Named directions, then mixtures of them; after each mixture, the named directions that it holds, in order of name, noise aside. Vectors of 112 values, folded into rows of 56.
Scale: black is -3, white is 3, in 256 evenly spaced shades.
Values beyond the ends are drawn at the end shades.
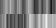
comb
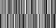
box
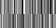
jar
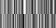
box, jar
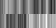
comb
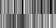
comb, jar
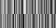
box, jar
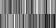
box, comb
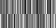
box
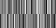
box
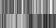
comb, jar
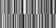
box, jar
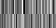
jar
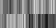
comb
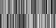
box, comb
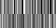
jar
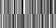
jar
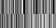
comb, jar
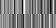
jar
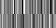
jar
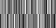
box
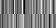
jar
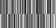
box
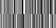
jar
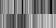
comb, jar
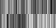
box, comb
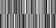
box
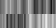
comb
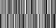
box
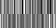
box, jar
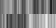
comb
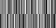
box
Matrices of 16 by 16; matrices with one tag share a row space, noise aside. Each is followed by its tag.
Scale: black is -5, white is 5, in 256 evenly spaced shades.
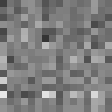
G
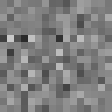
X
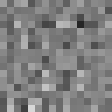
X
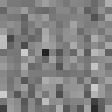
G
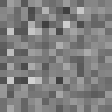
X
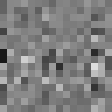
G
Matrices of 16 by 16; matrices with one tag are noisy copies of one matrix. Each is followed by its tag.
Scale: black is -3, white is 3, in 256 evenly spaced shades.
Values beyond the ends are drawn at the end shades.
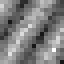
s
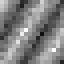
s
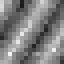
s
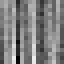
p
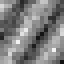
s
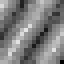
s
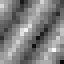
s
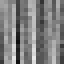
p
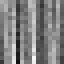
p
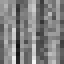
p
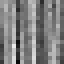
p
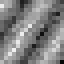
s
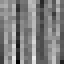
p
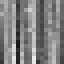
p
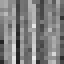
p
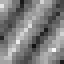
s
